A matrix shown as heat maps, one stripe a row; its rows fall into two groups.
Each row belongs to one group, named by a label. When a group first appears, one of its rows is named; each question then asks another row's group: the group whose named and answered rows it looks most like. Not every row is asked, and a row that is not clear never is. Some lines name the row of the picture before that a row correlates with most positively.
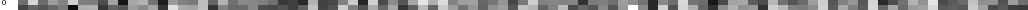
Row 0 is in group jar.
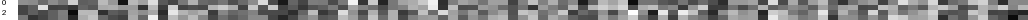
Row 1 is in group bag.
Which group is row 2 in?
jar
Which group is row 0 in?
jar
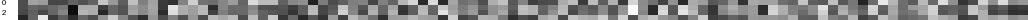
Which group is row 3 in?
bag
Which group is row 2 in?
jar
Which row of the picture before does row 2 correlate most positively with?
2
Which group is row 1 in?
jar
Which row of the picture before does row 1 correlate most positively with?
2
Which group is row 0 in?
bag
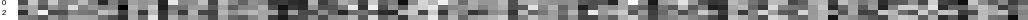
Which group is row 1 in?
jar
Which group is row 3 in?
jar
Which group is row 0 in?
jar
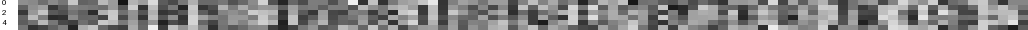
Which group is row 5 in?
jar
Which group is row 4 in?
bag
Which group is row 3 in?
bag
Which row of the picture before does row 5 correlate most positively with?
3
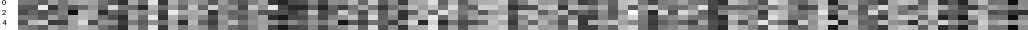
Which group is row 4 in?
bag
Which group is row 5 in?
jar
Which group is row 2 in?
jar
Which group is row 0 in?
jar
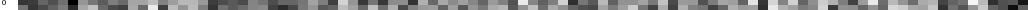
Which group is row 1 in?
jar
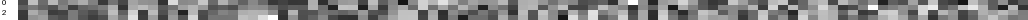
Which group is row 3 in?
bag
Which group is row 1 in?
jar
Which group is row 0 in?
jar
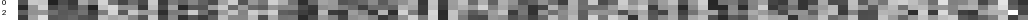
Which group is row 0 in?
bag
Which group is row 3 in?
bag
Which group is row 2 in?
bag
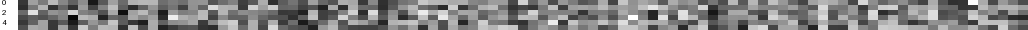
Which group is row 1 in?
bag
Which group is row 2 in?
jar
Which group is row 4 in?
bag
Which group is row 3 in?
jar
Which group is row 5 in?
bag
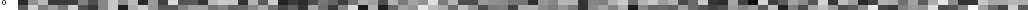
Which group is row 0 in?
bag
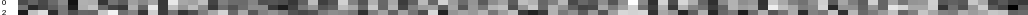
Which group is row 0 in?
jar
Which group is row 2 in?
bag
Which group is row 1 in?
jar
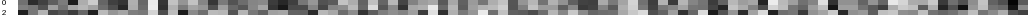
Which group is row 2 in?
bag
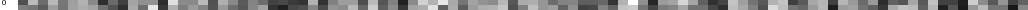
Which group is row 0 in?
jar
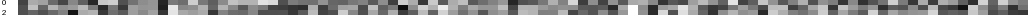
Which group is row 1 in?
jar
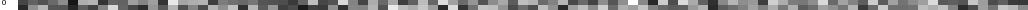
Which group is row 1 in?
bag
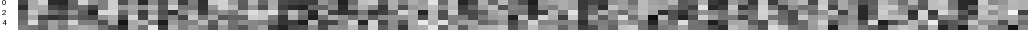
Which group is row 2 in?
bag
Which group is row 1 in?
bag
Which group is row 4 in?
jar
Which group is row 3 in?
bag
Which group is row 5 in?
jar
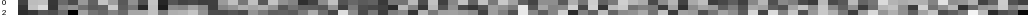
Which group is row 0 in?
bag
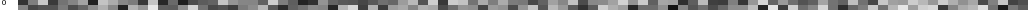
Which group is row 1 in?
jar
